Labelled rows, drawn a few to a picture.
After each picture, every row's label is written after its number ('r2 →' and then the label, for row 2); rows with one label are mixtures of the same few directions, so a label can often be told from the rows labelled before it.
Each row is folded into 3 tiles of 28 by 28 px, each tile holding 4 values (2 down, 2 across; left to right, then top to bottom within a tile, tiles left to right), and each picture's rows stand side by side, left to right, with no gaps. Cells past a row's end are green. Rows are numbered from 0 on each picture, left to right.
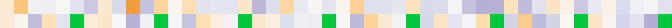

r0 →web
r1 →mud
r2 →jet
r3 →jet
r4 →jet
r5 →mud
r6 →jet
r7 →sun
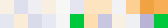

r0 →jet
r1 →mud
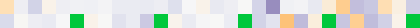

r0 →jet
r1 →sun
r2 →jet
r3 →web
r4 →jet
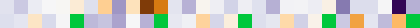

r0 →web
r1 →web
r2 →web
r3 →web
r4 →mud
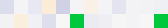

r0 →mud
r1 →jet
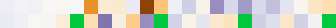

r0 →sun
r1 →mud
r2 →mud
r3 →web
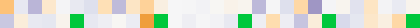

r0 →jet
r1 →sun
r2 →mud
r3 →mud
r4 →sun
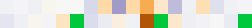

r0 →sun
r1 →sun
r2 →jet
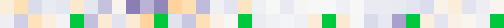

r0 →jet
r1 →mud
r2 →jet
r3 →sun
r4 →sun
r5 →jet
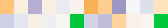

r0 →jet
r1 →jet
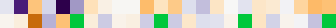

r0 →web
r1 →mud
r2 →jet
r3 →mud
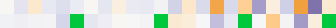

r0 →sun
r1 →sun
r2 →mud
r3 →mud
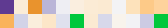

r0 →jet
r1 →mud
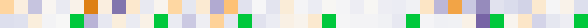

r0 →jet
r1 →jet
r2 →mud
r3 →sun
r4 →sun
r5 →sun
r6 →jet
